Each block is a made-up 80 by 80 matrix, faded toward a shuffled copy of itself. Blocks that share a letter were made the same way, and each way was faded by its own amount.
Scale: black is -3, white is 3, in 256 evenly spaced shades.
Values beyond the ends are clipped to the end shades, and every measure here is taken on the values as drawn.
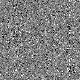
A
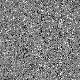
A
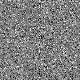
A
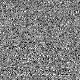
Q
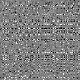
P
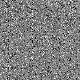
A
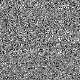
Q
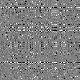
P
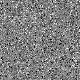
A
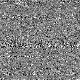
Q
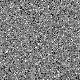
A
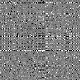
P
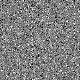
A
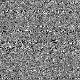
Q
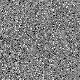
A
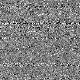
Q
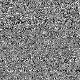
Q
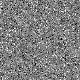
A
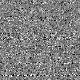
Q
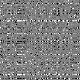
P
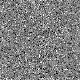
A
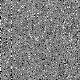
A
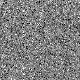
A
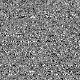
Q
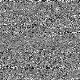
Q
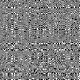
P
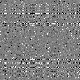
P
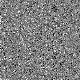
A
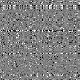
P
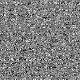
Q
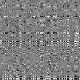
P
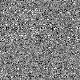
Q
